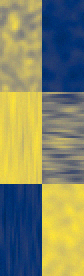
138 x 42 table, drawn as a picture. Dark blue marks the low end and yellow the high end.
The table splits into 3 rows of 2 panels. Panel 1,1: high, blotchy. Panel 1,2: very low, blotchy, faint in contrast. Panel 2,1: very high, streaked downward, faint in contrast. Panel 2,2: middling, streaked across, strong in contrast. Panel 3,1: very low, streaked downward, faint in contrast. Panel 3,2: very high, blotchy, faint in contrast.
